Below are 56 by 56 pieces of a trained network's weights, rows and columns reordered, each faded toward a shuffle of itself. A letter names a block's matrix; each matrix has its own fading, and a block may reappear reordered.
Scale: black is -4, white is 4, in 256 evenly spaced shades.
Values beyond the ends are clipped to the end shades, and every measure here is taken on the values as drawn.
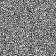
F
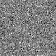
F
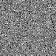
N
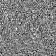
F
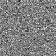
F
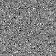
N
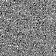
N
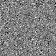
N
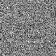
F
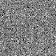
N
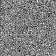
N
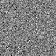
F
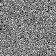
F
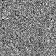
F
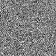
F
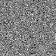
F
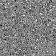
N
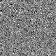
N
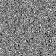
F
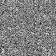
F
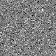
N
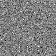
F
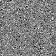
F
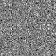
F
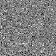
N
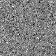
N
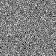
F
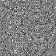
N
